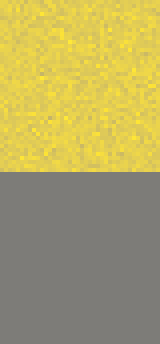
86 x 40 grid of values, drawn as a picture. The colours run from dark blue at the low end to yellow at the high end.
The table splits into 2 rows of 1 panel. Panel 1,1: very high, fine-grained, faint in contrast. Panel 2,1: middling, flat.
